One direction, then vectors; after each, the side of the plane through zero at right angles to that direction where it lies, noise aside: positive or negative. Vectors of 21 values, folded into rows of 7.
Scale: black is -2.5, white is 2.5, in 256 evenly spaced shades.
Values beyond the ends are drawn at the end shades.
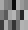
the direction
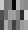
positive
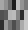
positive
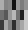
positive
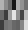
positive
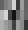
negative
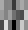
positive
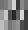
negative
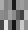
positive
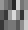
positive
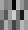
positive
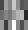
negative
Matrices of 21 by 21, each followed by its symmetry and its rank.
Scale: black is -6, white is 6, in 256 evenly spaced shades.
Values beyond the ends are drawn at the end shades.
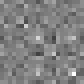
symmetric, rank three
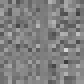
neither, rank three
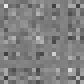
symmetric, rank three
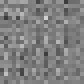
neither, rank three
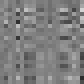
neither, rank two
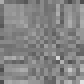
symmetric, rank three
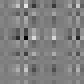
neither, rank one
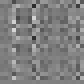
neither, rank two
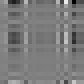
neither, rank one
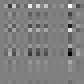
neither, rank one
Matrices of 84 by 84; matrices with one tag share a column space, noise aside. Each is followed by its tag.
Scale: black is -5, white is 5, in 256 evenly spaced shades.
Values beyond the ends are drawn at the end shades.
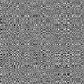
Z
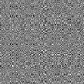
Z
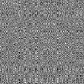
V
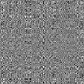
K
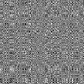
V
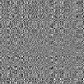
K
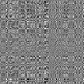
K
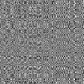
K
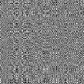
V
